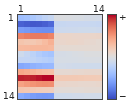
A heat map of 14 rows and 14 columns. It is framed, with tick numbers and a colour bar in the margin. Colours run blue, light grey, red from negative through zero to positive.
A vertical seam about 40% of the way across splits the table, and the right part is calmer. The bottom left is the ninth with the highest average. The middle right is the calmest part. The grain runs across in streaks.
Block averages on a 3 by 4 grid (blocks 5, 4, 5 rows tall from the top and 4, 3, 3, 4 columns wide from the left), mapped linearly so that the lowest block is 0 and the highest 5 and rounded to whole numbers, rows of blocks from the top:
0122
1122
5433
